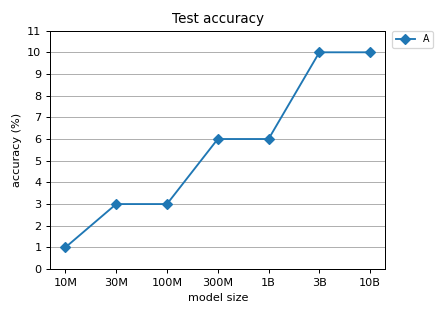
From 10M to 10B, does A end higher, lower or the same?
higher
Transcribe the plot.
Title: Test accuracy
x-axis: model size, ticks 10M 30M 100M 300M 1B 3B 10B
y-axis: accuracy (%), ticks 0 1 2 3 4 5 6 7 8 9 10 11
Legend: A
Values:
A: 1 3 3 6 6 10 10
